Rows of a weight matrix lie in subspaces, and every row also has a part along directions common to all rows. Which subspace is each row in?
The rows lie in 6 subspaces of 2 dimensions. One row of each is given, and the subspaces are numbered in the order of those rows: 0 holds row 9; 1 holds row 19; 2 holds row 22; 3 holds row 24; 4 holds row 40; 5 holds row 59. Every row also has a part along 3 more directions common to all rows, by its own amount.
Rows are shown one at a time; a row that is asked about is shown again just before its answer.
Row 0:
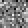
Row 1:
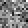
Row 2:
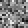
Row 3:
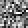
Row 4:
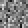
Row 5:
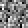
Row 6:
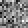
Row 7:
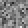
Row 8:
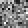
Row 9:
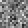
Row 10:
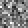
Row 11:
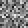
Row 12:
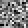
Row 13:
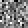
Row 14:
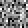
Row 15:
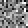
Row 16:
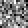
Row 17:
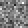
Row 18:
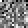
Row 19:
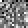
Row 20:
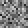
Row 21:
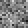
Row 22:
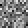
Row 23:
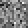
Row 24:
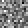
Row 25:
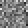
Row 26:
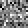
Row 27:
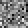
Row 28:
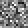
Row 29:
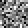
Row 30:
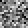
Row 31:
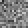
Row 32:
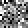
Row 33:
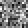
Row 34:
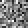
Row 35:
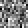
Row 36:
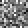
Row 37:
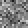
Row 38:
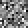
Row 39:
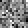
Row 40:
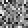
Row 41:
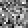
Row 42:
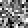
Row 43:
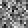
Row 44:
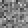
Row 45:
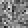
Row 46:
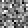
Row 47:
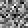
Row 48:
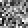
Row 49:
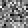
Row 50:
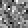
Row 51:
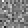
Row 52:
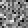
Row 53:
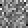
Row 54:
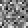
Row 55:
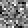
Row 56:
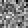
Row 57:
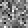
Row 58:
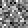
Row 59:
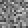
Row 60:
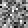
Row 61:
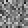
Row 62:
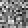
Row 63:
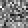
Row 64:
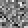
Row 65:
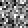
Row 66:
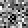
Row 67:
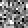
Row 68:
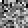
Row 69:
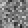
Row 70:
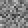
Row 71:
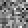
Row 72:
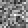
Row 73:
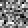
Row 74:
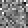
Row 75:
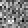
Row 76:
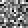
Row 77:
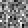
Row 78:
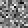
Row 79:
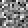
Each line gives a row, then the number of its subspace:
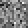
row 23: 1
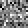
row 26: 3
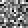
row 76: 5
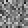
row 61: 4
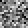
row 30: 0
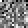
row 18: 1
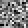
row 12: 2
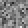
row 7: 1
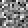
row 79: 5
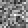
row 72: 2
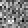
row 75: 5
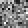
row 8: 3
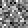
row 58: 3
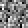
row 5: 0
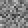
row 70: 4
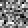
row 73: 0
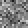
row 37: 1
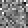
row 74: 2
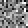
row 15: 2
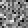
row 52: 5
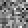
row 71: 1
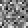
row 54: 2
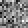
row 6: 5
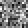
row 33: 0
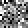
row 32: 4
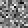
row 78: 4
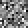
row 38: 2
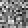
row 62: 5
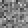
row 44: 5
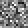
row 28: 4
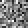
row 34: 5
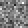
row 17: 4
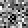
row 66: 0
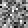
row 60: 3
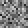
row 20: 4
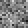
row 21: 1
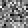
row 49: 3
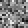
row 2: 1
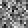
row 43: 3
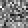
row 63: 3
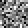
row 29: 0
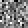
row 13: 0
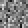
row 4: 0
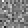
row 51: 3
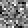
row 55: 4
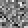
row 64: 5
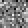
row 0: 1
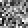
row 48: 1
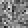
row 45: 3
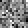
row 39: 1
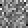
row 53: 2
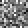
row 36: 5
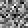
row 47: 4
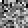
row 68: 5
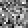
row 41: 4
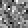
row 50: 3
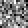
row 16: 2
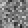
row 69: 0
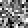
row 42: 1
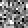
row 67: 5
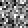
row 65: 4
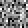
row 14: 0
